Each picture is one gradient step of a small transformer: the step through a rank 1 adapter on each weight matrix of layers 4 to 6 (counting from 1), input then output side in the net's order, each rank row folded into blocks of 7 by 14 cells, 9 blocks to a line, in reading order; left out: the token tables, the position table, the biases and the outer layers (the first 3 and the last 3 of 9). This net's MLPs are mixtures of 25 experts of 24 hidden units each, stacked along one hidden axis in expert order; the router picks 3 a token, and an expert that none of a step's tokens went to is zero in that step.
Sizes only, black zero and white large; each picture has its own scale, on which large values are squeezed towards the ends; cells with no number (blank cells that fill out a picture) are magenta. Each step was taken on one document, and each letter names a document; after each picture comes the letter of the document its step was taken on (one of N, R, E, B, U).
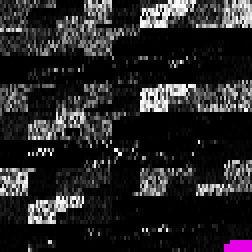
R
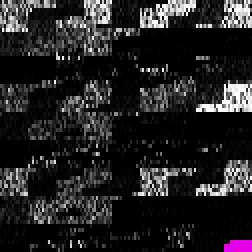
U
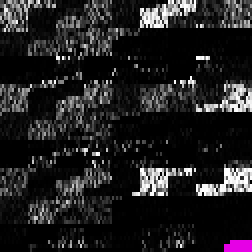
U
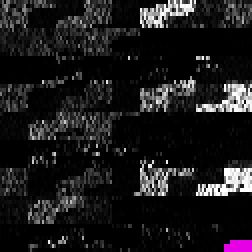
U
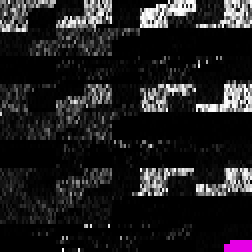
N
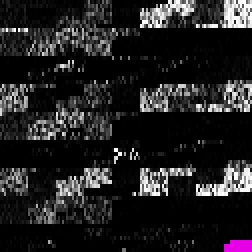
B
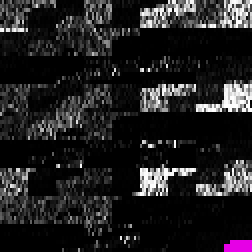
N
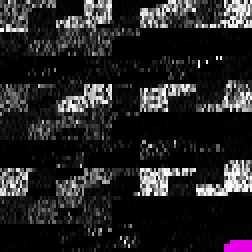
N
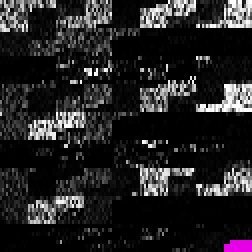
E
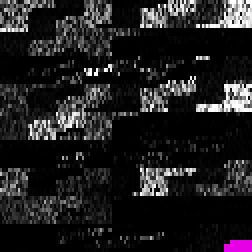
E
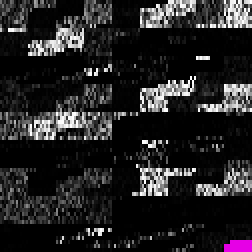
E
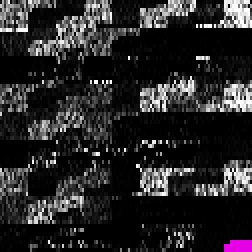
U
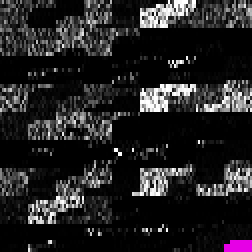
R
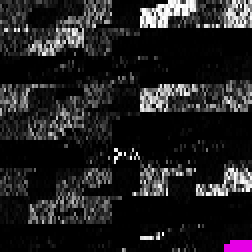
B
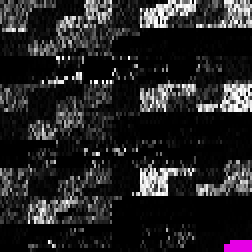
U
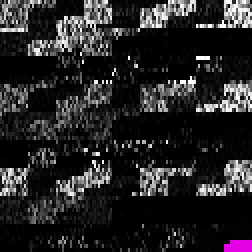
U
